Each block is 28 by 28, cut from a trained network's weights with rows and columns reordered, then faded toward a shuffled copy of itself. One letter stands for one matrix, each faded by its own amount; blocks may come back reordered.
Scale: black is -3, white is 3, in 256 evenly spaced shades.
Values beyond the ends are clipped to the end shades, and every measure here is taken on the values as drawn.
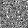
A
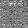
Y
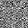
Y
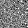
A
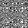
Y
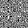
Y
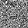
Y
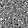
A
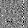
Y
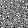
A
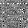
Y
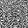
Y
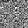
Y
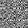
Y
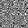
Y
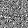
A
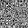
Y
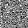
A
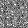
A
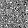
A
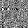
Y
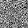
Y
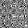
Y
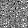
A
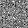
A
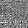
Y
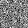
A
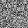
Y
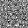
Y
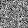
A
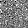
A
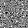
A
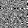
Y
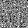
A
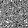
A
